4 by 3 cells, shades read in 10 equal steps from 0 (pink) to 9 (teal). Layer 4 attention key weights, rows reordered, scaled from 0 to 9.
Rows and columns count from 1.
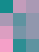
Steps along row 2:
up down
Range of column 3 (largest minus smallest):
3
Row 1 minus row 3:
8 -3 -1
